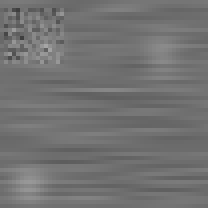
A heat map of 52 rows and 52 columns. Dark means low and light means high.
Grain: streaks across. Odd patch: rougher, in the top left. Roughest part: top left. Mirror symmetry: none. Bumps: three.
